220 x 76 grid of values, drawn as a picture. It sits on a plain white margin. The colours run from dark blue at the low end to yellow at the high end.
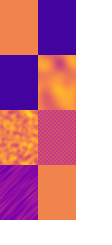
The table splits into 4 rows of 2 panels. Panel 1,1: high, flat. Panel 1,2: very low, flat. Panel 2,1: very low, flat. Panel 2,2: high, smooth. Panel 3,1: high, blotchy. Panel 3,2: middling, checkered, faint in contrast. Panel 4,1: low, slanting up to the right, faint in contrast. Panel 4,2: high, flat.
